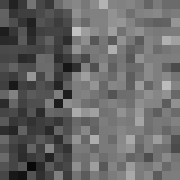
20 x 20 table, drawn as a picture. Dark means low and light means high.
No regular stripes run through it. Overall the values sit about 40% of the way up the scale. A vertical seam about 40% of the way across splits the table, and the right part is higher.
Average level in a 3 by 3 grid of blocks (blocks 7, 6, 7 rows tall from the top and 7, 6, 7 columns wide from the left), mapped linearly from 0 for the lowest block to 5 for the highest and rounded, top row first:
055 / 145 / 045
